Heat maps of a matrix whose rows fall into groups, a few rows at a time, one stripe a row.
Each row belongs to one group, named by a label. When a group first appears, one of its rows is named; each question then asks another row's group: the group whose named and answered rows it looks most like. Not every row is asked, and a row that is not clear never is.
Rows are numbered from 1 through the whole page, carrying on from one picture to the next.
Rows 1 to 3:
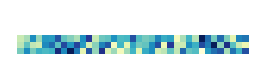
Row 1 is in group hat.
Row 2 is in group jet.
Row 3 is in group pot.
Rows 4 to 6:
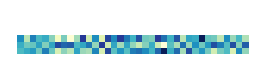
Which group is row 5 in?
pot
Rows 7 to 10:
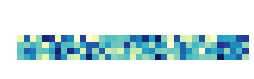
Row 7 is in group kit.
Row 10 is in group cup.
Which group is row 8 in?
cup
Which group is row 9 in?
pot
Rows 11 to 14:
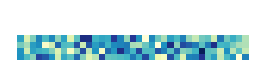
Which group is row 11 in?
hat
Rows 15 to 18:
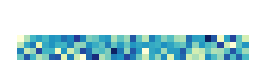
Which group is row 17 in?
hat
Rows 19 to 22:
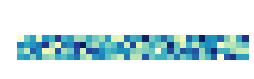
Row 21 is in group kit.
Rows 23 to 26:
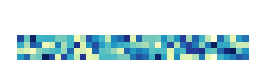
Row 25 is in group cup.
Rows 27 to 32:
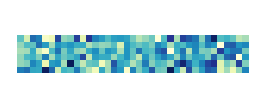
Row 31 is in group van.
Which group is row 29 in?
cup
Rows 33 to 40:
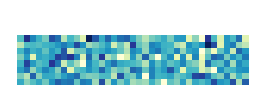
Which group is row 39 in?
jet
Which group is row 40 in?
pot
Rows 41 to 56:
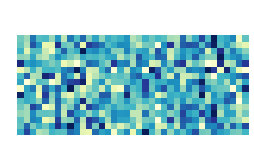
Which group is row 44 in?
cup
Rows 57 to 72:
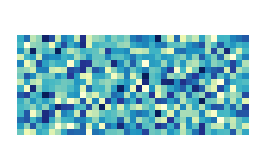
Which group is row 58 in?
cup
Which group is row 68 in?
pot
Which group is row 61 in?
hat
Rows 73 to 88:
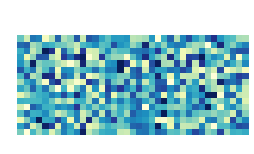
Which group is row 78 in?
hat
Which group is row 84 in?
jet
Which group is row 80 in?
cup
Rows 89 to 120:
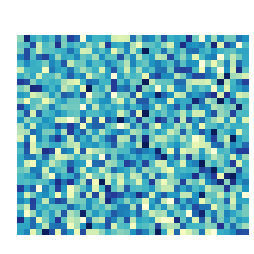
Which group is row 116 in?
jet
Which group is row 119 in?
cup
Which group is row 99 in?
cup
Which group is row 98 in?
jet
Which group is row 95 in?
jet
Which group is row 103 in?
pot
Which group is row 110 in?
van
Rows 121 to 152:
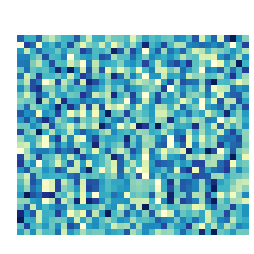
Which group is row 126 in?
pot
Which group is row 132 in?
pot
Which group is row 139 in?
jet
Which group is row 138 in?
cup
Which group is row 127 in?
hat
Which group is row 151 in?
pot
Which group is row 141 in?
jet
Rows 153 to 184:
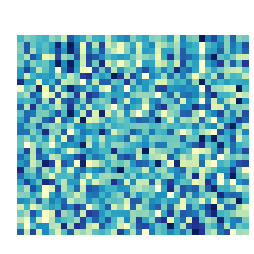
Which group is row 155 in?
pot
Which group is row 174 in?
hat
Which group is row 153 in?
van
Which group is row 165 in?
pot
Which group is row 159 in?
hat
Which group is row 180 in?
jet
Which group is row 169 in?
van
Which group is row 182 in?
cup
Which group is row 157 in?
pot
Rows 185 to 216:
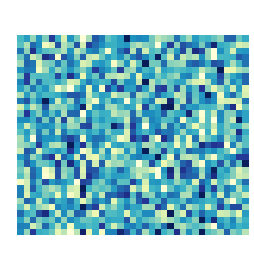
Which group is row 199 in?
hat
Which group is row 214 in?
van
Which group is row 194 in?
jet
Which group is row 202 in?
van
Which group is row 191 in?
pot
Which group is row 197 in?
pot
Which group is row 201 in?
pot
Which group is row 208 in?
hat
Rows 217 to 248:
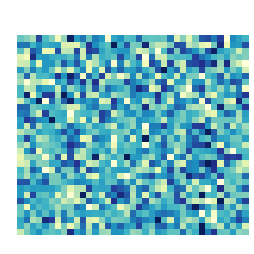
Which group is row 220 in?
jet
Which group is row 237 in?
jet
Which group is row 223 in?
pot
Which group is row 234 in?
jet
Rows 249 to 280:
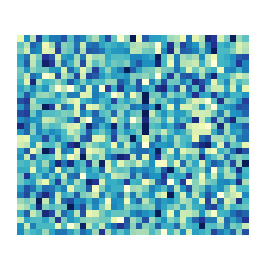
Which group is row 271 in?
pot
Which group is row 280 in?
pot
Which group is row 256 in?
jet
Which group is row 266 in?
jet
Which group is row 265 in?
hat
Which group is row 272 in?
cup
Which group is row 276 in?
van
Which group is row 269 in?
pot
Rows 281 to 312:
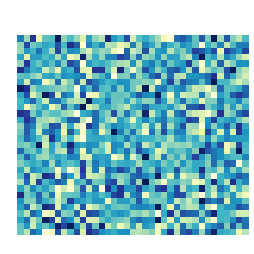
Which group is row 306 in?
hat
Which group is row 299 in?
van
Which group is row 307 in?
van
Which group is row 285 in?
pot
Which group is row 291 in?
cup
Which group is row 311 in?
pot
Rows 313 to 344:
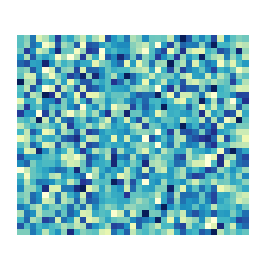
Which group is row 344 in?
van
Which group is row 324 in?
pot
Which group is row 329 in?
jet
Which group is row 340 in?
jet
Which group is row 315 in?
cup
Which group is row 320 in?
hat
